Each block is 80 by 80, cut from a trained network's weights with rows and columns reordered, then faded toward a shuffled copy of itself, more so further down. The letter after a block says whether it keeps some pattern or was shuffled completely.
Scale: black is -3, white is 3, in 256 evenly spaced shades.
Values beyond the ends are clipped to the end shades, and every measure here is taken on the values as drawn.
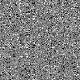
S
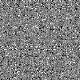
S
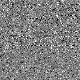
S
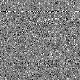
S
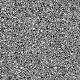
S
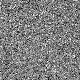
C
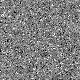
C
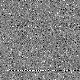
S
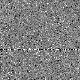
S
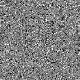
S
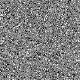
S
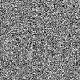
S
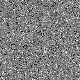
C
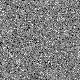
C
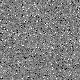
C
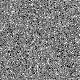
C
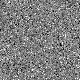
C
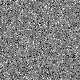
C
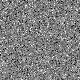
C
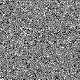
S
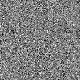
S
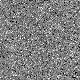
C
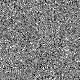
S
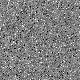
C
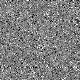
S
